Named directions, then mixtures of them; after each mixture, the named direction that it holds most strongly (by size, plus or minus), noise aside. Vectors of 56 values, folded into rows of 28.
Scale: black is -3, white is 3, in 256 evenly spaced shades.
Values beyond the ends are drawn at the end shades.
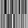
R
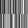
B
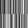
B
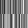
B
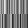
B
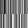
B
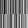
B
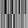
R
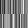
B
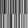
B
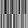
R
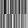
R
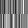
B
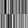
R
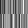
B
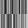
R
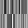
R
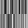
R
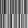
B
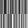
R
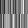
B
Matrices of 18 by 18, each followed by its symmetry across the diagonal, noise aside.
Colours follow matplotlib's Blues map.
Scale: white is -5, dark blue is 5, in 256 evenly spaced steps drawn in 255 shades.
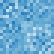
symmetric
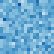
symmetric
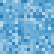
antisymmetric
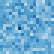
neither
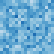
symmetric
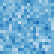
neither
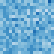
neither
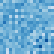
symmetric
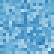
symmetric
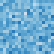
neither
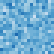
antisymmetric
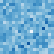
symmetric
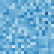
antisymmetric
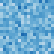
neither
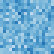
neither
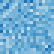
symmetric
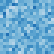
symmetric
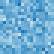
antisymmetric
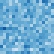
neither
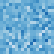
antisymmetric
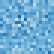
antisymmetric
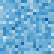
neither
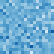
antisymmetric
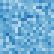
antisymmetric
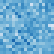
neither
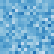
antisymmetric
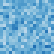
neither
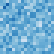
symmetric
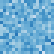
antisymmetric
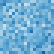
symmetric
